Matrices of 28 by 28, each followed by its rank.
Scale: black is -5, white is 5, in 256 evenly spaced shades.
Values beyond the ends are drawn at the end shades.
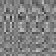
three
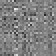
five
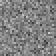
full rank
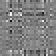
three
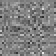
five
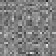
five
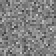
full rank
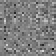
five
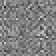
five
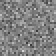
full rank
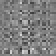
three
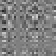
three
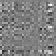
three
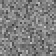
full rank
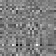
three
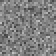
full rank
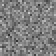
full rank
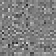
five
